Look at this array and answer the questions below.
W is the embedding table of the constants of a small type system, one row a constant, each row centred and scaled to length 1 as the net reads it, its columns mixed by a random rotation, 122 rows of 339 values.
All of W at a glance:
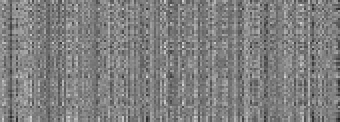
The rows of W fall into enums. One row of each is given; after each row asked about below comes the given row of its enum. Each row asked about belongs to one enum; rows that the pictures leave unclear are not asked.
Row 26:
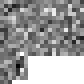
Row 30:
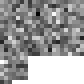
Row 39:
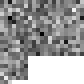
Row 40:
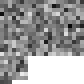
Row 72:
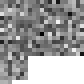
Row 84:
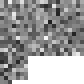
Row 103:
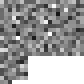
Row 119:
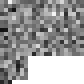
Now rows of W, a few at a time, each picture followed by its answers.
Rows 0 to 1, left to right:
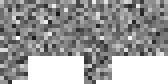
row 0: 103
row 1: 84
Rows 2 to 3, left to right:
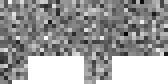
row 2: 84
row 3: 72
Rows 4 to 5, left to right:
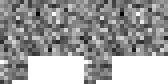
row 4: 30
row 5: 30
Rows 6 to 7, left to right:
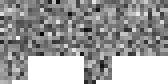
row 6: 72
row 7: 119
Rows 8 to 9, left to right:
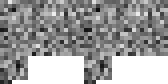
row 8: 119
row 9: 119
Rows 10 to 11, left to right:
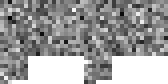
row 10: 39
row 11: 30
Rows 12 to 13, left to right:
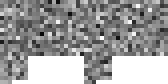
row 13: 103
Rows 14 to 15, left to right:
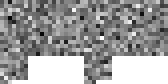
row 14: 39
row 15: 103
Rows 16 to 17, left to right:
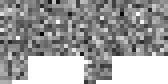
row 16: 72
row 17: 30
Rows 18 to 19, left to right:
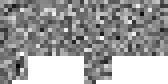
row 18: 26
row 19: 103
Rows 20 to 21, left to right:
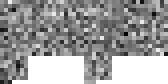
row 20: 119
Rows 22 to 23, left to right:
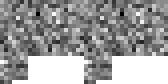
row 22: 30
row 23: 30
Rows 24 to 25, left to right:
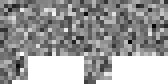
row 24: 26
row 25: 40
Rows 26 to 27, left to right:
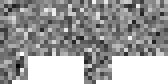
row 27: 84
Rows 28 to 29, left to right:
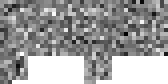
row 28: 26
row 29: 72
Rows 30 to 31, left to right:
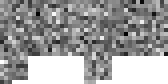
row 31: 72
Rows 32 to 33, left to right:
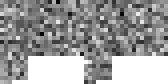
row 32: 72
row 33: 30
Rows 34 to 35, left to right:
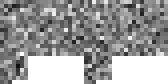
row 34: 26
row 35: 84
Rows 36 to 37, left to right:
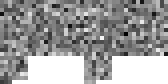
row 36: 40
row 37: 72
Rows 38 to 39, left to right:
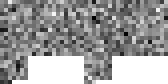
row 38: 119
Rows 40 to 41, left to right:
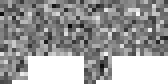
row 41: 26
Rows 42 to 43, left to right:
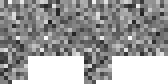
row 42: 84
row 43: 84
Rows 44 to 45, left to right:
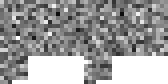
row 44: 103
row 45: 30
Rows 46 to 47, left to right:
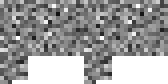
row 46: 103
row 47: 103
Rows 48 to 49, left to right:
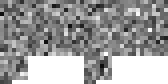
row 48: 40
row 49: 26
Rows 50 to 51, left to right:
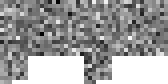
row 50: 72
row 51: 84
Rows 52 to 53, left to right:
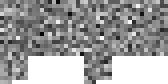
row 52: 72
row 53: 103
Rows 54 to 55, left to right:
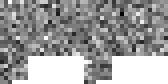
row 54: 84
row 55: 30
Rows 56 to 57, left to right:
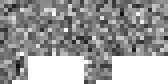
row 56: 26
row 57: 30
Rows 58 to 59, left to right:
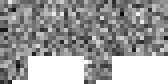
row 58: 119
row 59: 30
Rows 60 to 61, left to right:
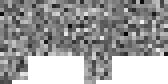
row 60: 40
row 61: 72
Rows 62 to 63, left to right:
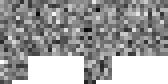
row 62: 30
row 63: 119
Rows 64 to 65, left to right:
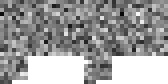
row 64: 40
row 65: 30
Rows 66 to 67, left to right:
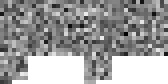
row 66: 40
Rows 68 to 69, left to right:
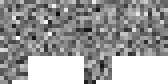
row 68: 103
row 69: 119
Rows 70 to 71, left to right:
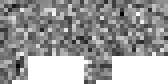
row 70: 26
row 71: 30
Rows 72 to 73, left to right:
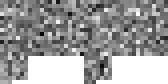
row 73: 26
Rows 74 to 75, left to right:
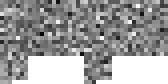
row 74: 72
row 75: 103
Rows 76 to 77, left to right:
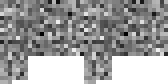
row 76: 72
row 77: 72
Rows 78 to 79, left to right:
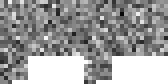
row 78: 84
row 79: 30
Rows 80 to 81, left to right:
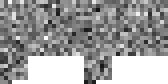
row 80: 84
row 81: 119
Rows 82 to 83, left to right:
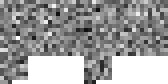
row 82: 103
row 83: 119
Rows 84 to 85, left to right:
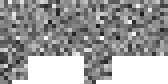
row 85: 103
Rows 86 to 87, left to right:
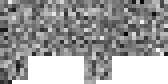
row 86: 119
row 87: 72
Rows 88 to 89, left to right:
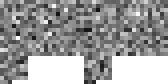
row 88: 103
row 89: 119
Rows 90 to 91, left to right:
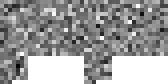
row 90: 26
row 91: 103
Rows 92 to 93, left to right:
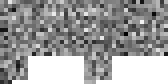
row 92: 119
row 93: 72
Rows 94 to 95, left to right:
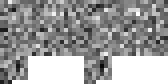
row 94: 119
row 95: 26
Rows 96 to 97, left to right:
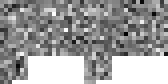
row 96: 26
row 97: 72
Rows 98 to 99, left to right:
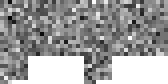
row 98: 39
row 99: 84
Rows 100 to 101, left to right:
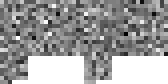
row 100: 103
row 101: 72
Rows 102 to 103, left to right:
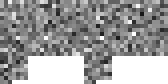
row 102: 84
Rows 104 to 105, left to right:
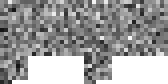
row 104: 119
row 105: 84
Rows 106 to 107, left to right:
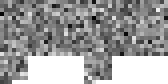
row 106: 40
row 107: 39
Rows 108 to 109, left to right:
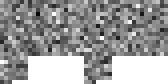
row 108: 30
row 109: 103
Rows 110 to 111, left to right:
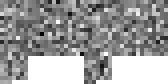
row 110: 72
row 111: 26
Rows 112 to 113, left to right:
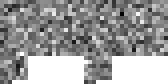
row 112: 26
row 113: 30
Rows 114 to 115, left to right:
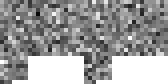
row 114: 30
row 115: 84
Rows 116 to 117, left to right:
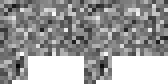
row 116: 26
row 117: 26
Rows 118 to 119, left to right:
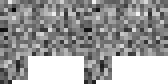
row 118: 119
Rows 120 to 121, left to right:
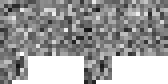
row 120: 26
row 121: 119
